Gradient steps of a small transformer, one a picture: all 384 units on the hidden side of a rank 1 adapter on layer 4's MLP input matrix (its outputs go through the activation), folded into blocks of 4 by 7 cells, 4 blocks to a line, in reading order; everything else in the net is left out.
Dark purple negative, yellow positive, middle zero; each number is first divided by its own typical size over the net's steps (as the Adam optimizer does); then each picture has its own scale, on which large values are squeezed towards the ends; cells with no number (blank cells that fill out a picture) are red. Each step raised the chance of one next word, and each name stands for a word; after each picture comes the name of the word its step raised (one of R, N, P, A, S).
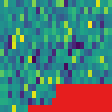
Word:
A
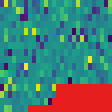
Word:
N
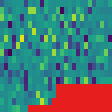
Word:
N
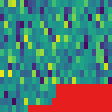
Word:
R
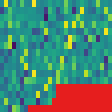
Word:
A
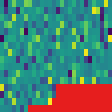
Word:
N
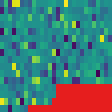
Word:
A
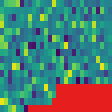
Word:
A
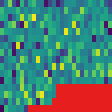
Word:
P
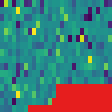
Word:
N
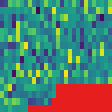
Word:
R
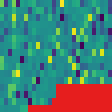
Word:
N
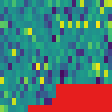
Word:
R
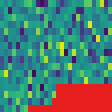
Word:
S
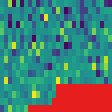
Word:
A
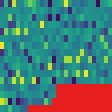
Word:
R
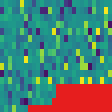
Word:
P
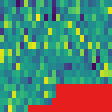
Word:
P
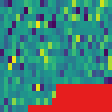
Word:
S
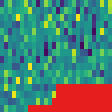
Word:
S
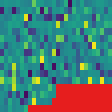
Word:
P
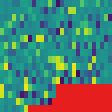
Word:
R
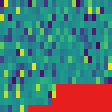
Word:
S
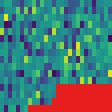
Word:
P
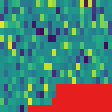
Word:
A
